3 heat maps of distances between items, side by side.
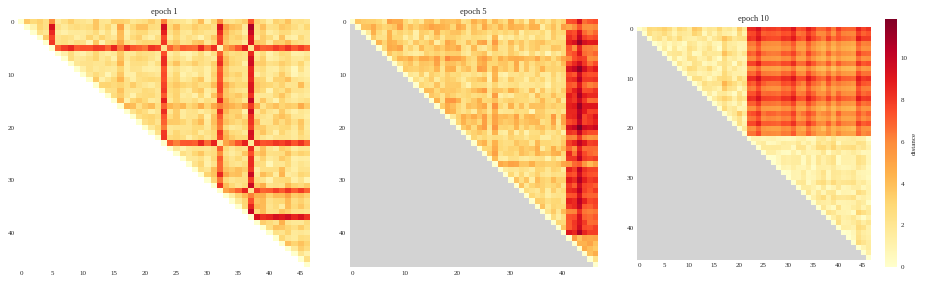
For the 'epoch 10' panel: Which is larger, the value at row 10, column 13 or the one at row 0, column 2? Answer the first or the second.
the second
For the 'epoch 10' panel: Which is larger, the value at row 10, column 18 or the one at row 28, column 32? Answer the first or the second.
the first
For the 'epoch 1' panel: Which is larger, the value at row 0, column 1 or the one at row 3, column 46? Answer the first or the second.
the first
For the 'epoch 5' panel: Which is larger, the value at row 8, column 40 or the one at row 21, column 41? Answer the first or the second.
the second
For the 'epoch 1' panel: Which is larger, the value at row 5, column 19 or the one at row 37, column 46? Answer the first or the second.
the second
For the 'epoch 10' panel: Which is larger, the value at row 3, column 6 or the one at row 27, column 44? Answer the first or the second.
the second
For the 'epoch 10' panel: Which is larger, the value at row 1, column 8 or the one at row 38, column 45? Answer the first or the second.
the first
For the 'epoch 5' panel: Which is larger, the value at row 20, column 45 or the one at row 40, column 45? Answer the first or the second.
the first
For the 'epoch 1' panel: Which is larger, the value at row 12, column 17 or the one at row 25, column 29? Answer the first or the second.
the second
